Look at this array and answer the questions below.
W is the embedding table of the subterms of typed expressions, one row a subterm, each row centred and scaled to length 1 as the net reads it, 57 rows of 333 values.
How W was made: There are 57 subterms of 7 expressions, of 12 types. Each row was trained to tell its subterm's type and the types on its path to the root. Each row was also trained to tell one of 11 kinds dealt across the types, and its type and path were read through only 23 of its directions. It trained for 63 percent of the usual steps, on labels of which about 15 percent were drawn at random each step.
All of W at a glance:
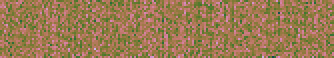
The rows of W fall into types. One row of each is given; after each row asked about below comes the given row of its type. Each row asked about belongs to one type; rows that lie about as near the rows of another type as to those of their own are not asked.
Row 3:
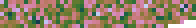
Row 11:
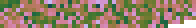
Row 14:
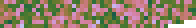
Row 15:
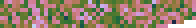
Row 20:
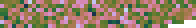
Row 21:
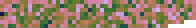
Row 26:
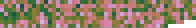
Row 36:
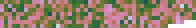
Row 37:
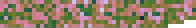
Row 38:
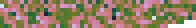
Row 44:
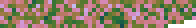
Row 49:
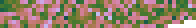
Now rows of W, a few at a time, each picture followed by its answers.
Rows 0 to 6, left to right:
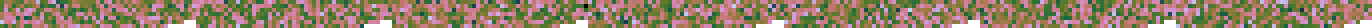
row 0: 11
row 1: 26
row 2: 38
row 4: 21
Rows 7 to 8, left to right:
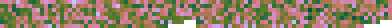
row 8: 38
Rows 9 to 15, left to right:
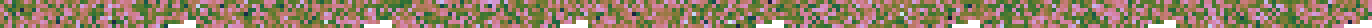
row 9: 49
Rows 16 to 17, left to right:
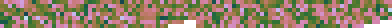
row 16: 26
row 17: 15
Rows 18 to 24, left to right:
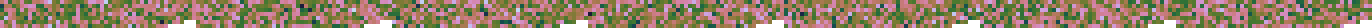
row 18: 21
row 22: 15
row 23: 14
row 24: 11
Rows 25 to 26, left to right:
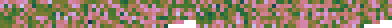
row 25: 26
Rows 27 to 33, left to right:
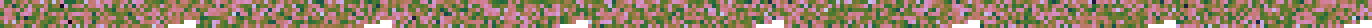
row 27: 11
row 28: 14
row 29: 36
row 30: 36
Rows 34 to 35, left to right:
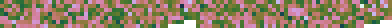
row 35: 38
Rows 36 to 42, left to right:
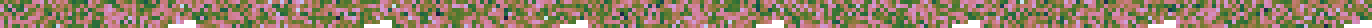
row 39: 11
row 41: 21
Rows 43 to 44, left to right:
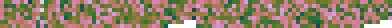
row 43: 49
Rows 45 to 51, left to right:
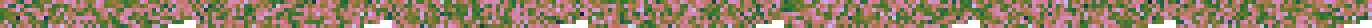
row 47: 21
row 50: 20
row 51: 38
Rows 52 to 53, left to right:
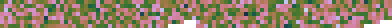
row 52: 14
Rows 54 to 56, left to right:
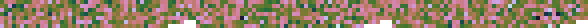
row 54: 36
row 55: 36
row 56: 44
